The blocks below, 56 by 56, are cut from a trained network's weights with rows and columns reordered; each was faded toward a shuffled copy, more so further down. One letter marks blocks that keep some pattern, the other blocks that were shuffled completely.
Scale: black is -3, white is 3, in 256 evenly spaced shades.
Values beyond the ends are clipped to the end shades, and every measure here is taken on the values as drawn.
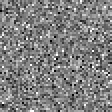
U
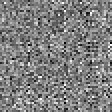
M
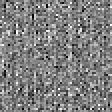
M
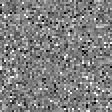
U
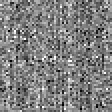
M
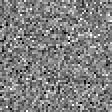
U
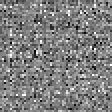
M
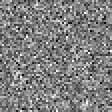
U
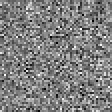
M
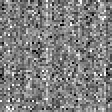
M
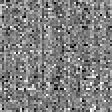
M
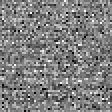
M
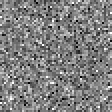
U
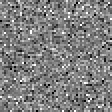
U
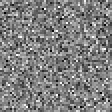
M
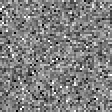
U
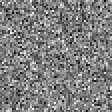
U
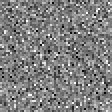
U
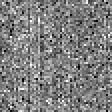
M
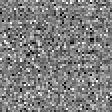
M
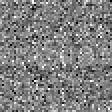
M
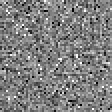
U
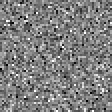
U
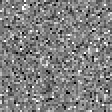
U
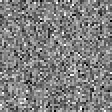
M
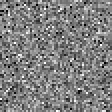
U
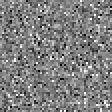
U
